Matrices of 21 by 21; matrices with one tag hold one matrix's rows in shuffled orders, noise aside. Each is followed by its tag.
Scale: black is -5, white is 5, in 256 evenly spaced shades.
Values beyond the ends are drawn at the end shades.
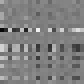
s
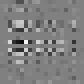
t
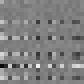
s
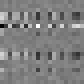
s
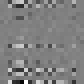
t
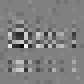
t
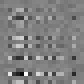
t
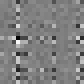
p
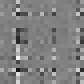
p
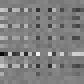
s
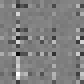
p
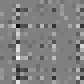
p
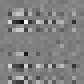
t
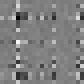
p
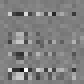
t
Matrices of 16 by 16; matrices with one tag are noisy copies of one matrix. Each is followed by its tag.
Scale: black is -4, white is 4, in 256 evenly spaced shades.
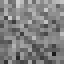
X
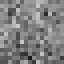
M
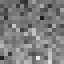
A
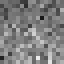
A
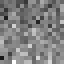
A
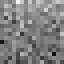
X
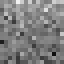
X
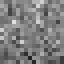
M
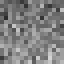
A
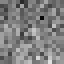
A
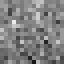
M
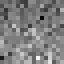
A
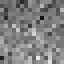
A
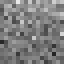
X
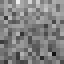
X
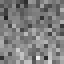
A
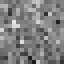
M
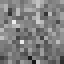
M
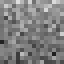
X
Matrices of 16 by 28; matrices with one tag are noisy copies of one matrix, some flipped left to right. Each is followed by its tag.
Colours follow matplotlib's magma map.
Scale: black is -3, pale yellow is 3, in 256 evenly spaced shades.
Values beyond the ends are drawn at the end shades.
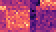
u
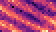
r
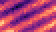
r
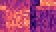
u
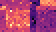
u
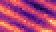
r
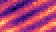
r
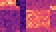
u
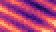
r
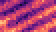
r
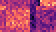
u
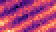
r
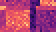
u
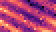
r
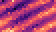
r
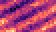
r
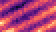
r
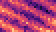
r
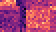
u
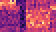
u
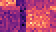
u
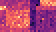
u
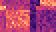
u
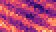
r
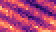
r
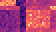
u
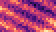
r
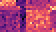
u
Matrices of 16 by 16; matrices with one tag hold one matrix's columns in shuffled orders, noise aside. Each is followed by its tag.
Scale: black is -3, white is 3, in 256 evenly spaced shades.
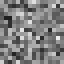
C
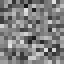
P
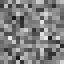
C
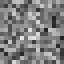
C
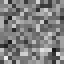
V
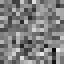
V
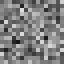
P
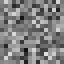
V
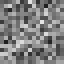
P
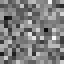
C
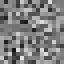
V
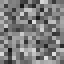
V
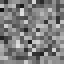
P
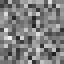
C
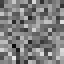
V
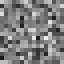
C
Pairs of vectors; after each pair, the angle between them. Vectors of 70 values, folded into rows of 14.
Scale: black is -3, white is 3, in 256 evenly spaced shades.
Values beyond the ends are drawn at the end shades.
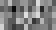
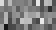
partly aligned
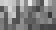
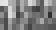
nearly parallel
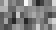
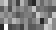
orthogonal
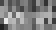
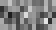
partly opposed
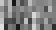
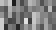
nearly parallel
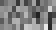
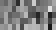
nearly parallel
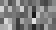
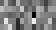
nearly parallel
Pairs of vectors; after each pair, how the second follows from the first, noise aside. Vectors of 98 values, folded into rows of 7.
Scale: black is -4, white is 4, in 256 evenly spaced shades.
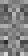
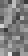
shuffled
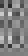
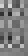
negated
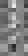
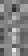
reversed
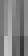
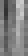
reversed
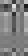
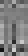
reversed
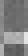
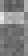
reversed
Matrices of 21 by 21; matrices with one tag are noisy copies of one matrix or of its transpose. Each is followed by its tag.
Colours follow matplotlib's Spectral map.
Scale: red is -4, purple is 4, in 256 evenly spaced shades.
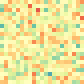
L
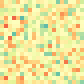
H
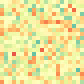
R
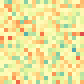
L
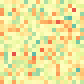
R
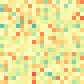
L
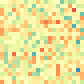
R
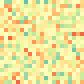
L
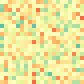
L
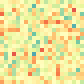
R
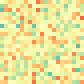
L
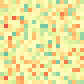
H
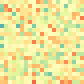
L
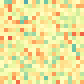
L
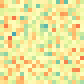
H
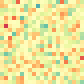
H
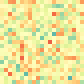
R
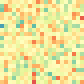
L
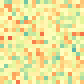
L
